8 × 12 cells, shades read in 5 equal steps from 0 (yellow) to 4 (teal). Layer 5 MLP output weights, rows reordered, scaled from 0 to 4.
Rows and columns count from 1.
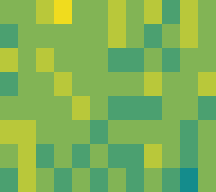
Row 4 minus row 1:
1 0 1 1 0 0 1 0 0 -1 1 -1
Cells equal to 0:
1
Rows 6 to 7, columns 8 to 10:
2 2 2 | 3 1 2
